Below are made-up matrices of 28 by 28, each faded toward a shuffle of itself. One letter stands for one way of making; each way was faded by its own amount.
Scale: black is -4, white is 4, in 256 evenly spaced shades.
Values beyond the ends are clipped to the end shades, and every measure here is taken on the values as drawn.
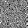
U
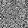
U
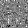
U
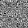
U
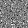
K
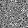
K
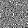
U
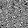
K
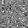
U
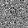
U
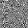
U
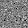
K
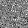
K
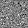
K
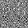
U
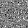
K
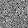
K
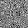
U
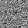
U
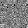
U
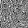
U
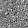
K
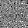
U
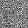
U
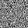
K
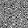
U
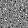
K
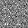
K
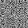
U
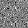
U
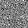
K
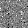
K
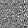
U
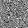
K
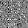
U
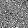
K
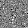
K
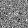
K
